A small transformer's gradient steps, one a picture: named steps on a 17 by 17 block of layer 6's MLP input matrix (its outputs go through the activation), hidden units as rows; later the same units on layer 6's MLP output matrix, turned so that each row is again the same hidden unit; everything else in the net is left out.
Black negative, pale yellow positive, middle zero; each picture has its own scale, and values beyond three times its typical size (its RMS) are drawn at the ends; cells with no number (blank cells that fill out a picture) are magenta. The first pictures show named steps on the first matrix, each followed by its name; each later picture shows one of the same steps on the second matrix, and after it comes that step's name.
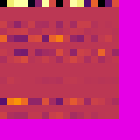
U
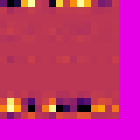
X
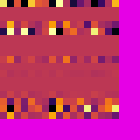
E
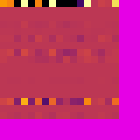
U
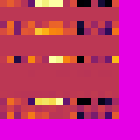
E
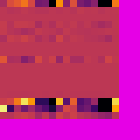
X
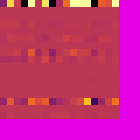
U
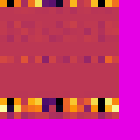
X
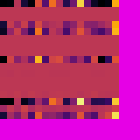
E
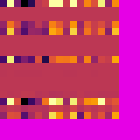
E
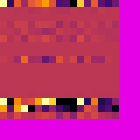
X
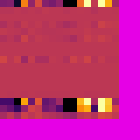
X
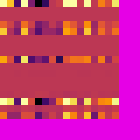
E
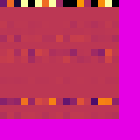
U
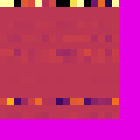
U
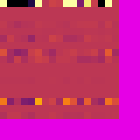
U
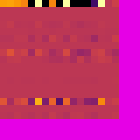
U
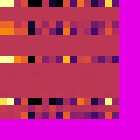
E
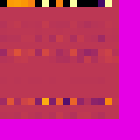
U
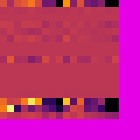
X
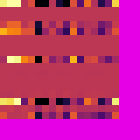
E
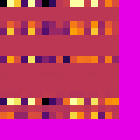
E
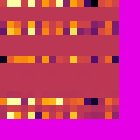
E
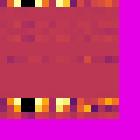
X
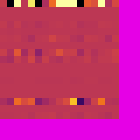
U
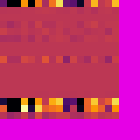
X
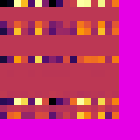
E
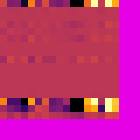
X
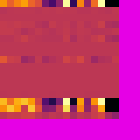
X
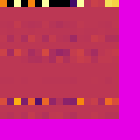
U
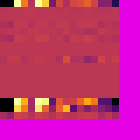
X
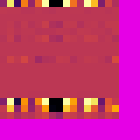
X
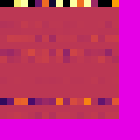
U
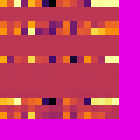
E
